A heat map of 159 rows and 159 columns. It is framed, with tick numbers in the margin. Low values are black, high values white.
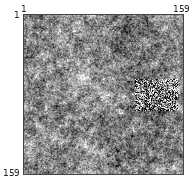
No overall slope runs across the table. The halves do not mirror each other. In the middle right lies a patch that is rougher than the rest. No single row or column stands out from its neighbours.
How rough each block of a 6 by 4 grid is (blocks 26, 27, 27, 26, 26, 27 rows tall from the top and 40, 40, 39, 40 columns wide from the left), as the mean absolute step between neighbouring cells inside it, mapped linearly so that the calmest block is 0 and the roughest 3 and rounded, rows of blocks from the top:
0000 | 0000 | 0013 | 0013 | 0000 | 0000
